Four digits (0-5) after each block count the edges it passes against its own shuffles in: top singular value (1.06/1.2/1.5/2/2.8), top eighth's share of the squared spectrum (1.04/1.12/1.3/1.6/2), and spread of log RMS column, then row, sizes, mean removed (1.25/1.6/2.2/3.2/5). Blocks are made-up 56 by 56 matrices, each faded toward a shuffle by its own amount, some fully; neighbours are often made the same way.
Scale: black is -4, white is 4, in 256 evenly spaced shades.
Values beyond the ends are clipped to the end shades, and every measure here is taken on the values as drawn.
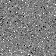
0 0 0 0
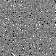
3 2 1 0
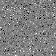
3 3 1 1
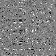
3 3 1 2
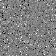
2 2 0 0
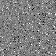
3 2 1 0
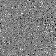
2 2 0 0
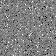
0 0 0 0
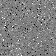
0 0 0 0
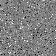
1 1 0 0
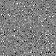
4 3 1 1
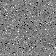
0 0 0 0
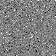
1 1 0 1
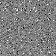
3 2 0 1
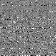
1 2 0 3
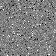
0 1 0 0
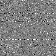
2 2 0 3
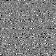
1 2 0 3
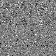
1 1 0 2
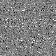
1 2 0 2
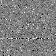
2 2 0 2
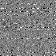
2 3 0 3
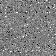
1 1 0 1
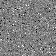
0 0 0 0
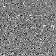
1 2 0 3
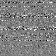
2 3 0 3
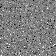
0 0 0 0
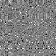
4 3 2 2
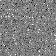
3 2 0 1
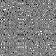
4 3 1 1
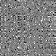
4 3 2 2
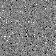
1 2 1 1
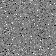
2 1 0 0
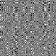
4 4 3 2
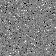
1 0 0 0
